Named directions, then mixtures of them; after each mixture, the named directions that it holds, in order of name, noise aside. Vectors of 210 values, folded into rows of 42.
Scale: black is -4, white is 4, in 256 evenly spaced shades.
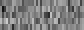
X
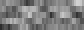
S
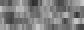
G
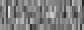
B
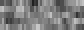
G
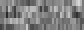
B, S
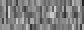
B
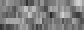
S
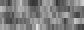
G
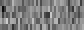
X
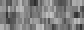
B, G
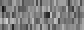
X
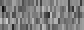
X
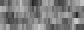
G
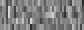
B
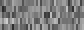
X
